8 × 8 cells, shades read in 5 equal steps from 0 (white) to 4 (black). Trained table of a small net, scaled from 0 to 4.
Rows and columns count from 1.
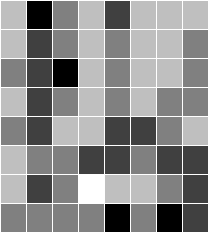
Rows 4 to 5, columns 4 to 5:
1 2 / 1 3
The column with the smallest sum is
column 4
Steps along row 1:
up down down up down same same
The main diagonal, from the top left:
1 3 4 1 3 2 2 3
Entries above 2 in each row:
2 1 2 1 3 4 2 3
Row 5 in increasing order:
1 1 1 2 2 3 3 3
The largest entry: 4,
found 4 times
